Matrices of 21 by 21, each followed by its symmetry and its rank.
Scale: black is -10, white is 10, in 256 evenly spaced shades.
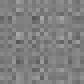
antisymmetric, rank two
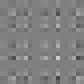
symmetric, rank one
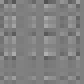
neither, rank one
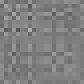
symmetric, rank two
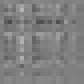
antisymmetric, rank two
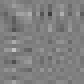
antisymmetric, rank two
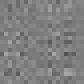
neither, rank three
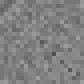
symmetric, full rank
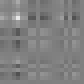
symmetric, rank one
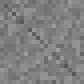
symmetric, full rank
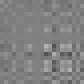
symmetric, rank two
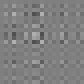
symmetric, rank one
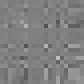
symmetric, rank two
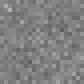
symmetric, full rank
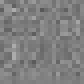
neither, rank three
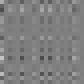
neither, rank one
